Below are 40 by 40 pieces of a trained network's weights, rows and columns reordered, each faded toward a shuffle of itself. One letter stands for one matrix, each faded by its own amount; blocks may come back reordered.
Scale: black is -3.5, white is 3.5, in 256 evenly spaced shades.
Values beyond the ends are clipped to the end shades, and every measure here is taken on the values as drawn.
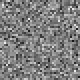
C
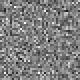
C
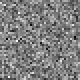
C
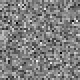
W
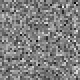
C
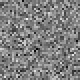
W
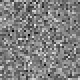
W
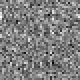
C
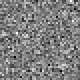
W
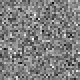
W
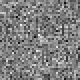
W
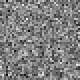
C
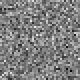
W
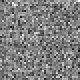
W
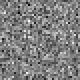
C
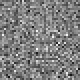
C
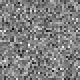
C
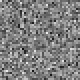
C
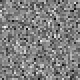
W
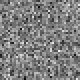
C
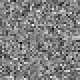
W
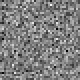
C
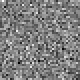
W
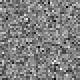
W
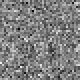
C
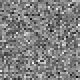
W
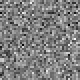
C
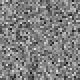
W
